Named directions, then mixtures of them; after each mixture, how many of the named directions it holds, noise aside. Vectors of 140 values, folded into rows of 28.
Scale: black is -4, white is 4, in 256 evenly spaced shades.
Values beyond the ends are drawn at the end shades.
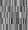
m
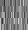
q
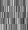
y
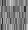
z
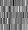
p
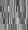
two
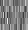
three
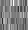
three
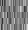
three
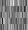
three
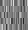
two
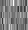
three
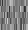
three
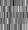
one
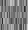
two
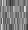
one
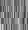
two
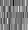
one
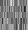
three
